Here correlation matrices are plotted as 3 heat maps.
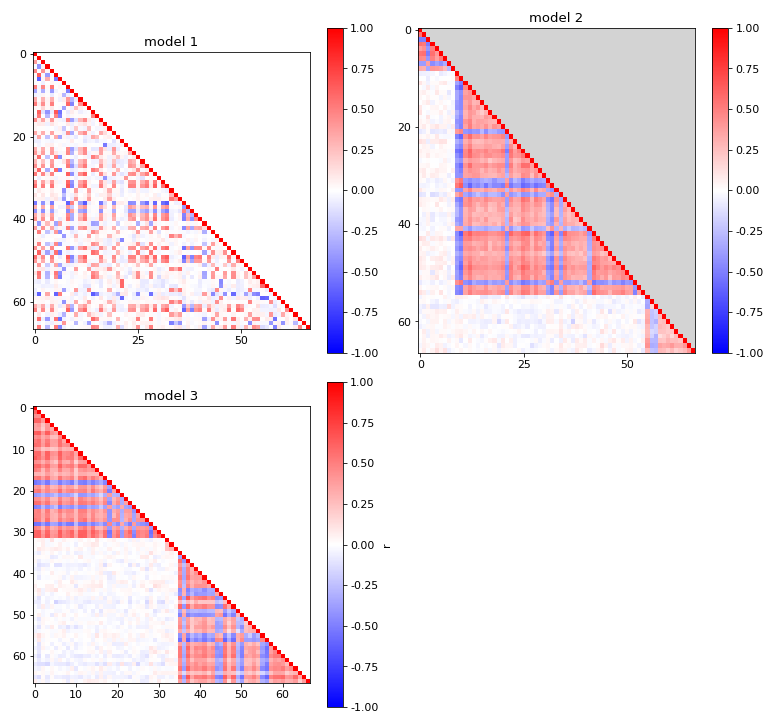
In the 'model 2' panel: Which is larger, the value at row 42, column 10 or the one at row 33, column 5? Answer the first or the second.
the second
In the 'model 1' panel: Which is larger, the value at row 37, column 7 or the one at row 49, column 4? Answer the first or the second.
the second
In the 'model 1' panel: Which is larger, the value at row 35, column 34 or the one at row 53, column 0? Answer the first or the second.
the first
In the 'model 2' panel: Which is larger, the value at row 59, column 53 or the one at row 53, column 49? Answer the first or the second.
the second
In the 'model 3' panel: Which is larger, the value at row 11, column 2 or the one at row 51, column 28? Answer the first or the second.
the first
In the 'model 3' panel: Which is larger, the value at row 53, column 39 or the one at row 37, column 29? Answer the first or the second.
the first
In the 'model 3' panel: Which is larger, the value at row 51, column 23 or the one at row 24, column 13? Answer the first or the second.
the first
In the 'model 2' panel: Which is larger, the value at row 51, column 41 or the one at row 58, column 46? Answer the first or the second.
the second
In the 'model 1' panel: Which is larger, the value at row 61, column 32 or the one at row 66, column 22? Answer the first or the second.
the first
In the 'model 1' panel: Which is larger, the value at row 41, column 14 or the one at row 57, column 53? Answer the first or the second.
the second
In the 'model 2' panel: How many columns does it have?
67
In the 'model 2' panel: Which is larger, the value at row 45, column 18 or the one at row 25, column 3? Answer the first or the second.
the first
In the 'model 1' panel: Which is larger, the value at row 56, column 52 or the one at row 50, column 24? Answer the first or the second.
the second
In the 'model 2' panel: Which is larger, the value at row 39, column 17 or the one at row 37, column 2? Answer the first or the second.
the first
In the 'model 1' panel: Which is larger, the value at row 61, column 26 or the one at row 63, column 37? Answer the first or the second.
the first
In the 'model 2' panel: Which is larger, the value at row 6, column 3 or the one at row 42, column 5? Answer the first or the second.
the first
